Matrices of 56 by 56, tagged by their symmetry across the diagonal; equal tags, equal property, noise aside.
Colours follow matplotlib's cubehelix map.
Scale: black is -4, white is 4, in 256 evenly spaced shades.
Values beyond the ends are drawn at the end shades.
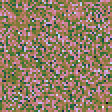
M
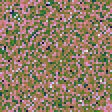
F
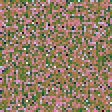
M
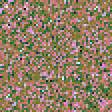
F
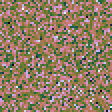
M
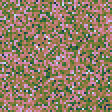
F
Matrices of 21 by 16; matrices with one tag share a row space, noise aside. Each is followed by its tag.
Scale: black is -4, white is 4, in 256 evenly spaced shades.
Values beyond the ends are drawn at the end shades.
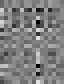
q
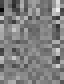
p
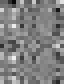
p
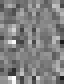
p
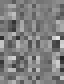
p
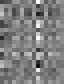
q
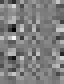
p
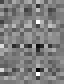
q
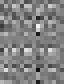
q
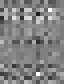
q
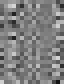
p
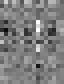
q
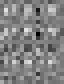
q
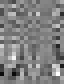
p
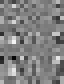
p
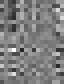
p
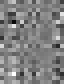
p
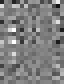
p
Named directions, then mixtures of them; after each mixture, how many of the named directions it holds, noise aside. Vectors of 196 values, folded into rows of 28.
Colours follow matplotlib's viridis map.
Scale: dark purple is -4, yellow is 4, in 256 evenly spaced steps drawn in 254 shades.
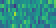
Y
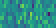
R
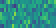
one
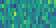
one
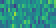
one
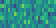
two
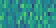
one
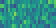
one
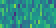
two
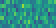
two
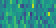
one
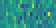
one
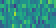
one
